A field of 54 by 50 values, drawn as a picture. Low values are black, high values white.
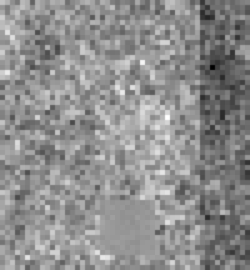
There are no regular stripes. The histogram is bell-shaped. The ninth with the lowest average is the top right. An odd patch, calmer than its surroundings, sits in the bottom middle. The bottom middle is the calmest part. A vertical seam about 80% of the way across splits the table, and the left part is higher.
